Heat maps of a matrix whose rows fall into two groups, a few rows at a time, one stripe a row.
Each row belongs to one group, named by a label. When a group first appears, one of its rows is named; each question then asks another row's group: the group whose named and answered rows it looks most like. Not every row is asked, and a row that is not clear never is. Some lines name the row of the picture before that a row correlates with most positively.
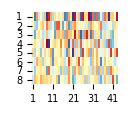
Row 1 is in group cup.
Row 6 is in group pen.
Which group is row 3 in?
pen
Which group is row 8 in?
pen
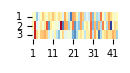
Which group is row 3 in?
pen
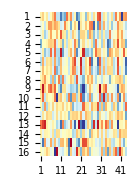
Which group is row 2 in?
pen
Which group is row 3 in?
pen
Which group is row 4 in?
pen
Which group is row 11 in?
cup
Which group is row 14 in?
cup
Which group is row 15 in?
cup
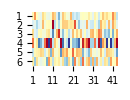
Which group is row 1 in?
pen
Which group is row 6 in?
cup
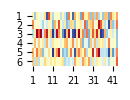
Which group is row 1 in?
cup
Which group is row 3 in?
pen
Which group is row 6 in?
cup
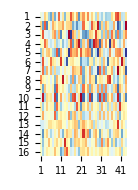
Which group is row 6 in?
pen
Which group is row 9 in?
cup
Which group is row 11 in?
cup
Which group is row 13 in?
pen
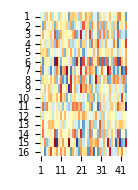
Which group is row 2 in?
cup
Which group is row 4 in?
cup
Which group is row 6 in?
cup
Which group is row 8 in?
pen
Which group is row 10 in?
pen
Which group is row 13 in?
pen
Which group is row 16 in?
pen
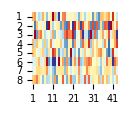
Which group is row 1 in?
pen
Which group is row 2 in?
cup
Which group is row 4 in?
cup
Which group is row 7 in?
pen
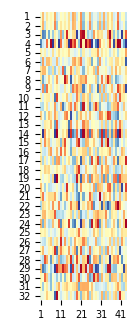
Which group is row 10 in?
cup
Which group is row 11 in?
pen
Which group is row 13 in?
cup
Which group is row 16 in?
pen
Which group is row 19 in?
cup
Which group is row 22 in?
pen
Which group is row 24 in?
cup
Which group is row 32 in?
cup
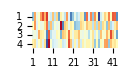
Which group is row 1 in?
pen
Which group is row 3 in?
cup
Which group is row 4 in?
cup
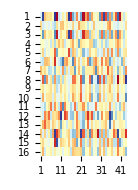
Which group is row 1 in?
cup
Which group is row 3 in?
cup
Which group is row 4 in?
pen
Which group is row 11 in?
pen
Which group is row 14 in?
cup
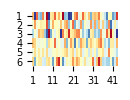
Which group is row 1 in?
cup
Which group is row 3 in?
cup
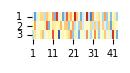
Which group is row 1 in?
pen
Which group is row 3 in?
pen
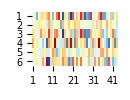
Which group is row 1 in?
pen
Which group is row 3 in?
pen
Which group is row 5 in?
pen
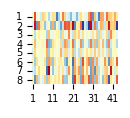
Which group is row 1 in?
pen
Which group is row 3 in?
cup
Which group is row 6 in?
cup
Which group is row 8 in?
cup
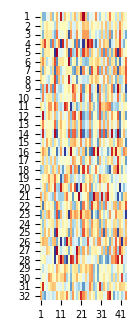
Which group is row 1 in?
pen
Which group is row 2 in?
cup
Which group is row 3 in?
cup
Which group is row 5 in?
cup
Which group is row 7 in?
cup
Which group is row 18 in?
pen
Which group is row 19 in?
pen
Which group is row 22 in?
cup
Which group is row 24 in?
cup
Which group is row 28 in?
pen
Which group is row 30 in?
pen
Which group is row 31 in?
pen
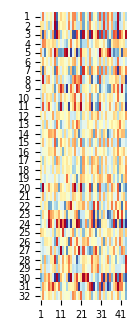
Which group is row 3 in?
cup
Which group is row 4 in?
pen
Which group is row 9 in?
pen
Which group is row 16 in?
pen
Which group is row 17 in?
cup
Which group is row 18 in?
cup
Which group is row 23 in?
pen
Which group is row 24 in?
pen
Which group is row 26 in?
cup
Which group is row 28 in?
cup
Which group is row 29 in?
cup
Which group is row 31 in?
pen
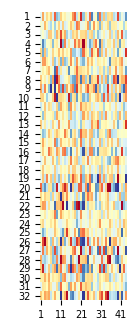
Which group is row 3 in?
pen
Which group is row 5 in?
cup
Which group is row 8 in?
cup
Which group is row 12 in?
cup
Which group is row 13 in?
cup
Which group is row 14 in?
pen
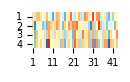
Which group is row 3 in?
cup
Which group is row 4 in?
cup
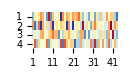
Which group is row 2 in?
cup
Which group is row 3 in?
pen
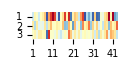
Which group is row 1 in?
pen
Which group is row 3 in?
cup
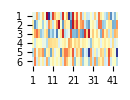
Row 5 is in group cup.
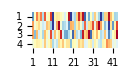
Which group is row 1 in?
pen
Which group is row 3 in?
cup
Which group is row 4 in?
pen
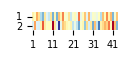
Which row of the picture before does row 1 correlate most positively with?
4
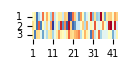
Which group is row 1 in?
pen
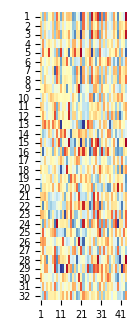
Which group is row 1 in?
cup
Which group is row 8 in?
cup
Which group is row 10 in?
pen
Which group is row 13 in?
pen
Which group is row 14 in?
pen
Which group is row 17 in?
pen
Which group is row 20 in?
pen
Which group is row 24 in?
cup
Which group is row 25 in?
pen
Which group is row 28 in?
cup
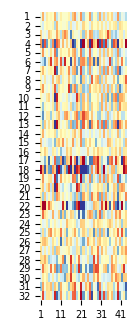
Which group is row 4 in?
cup
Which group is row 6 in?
pen
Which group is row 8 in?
cup
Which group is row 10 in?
cup
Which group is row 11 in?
cup
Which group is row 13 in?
cup
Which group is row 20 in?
cup
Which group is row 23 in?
pen
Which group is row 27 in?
cup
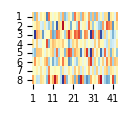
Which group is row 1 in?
cup
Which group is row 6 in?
pen
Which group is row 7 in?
cup
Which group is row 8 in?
pen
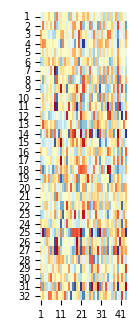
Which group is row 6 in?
pen
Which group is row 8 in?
cup
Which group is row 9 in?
pen
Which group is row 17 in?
pen
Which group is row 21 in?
cup
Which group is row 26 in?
cup
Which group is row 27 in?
cup
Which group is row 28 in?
pen
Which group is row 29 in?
cup
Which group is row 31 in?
cup
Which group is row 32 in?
pen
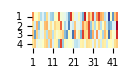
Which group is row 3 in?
cup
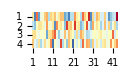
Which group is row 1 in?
cup
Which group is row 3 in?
pen
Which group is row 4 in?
cup
